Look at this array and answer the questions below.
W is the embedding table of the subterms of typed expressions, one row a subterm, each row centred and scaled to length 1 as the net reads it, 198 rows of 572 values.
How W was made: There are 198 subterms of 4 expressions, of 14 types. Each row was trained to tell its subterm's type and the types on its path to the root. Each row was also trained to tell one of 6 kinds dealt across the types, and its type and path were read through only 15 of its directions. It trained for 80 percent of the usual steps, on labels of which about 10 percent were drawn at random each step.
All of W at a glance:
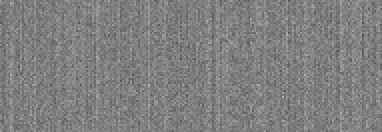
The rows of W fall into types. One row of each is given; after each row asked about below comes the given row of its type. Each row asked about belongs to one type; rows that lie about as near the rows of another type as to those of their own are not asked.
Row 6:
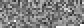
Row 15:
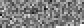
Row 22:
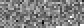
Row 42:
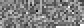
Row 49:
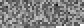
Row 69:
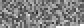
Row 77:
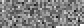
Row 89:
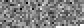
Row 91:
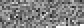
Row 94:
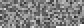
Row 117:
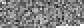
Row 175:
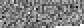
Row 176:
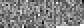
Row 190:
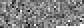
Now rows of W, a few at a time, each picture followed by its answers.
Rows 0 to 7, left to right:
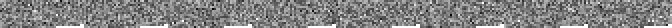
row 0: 117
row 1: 176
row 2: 69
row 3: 91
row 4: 22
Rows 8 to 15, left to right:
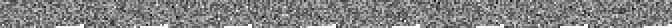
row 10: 6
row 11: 94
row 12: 15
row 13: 6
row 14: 6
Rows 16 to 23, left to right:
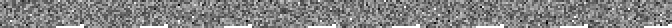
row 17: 94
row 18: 22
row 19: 91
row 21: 89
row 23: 6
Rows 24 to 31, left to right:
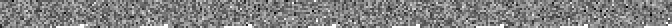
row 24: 15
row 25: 69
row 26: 89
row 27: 42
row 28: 69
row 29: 176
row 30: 22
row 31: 49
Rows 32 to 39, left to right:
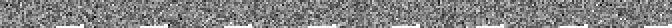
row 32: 6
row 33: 190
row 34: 176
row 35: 22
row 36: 117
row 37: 91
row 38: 117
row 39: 69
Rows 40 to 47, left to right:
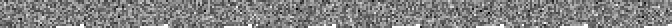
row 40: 42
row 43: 49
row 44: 69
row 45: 6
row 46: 42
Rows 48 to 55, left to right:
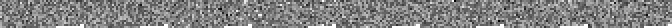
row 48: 91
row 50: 69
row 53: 77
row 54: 89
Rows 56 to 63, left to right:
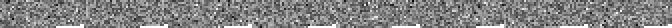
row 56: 69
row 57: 6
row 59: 77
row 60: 117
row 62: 22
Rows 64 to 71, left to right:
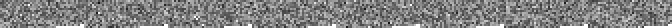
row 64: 94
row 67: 15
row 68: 77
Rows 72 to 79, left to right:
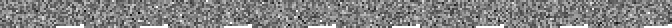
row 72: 42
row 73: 190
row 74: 89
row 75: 190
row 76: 42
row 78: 77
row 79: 89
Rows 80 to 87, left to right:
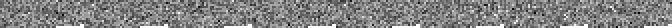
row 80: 94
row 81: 6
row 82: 42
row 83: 22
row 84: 6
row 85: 175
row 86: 6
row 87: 42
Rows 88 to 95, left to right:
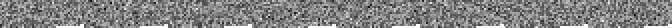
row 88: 176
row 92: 91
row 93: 69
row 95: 42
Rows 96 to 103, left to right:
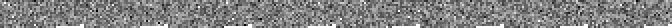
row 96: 176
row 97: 49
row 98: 49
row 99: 117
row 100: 42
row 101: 190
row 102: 42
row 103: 94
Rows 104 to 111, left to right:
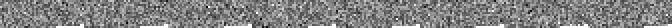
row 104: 49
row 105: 42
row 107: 190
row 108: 89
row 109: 94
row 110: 117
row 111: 77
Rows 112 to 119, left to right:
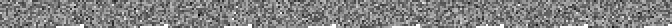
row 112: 77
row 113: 49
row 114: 69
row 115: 15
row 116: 176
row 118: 94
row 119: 6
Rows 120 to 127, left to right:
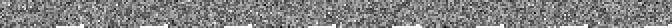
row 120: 42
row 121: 94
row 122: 77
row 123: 176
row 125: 42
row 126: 15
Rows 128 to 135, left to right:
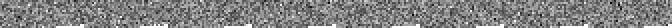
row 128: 91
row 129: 190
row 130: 15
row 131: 49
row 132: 77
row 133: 69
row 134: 22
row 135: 89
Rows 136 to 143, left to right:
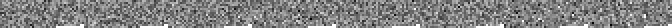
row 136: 175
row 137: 22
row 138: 94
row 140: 22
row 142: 89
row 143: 77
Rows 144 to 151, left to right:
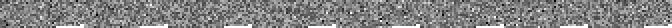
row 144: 6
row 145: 77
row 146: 6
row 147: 94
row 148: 22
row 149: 42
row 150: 117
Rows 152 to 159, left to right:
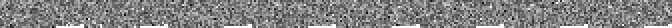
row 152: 69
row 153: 49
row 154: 190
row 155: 69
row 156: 89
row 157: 69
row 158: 22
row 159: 176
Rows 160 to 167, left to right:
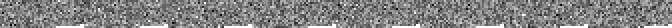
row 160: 176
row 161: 94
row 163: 91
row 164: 176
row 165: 176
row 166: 49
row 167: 6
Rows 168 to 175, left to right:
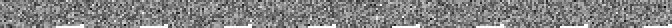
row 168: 89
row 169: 22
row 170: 91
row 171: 91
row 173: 117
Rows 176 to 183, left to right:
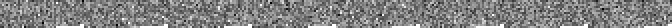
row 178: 175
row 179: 6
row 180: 22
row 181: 176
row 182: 15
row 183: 15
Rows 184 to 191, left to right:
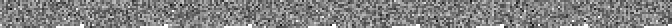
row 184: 69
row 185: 91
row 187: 176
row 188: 94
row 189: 176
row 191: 91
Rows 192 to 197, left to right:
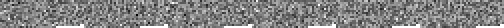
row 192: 91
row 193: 175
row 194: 22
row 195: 69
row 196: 49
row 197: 42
